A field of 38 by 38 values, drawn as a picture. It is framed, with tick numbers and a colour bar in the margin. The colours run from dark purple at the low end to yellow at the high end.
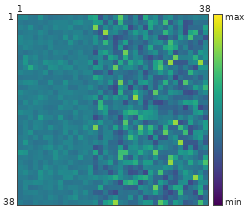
Slope: none. Grain: fine. Histogram: skewed, a long tail of high values. Seam: vertical, 40% of the way across, the left part calmer. Mirror symmetry: none. Stripes: none.
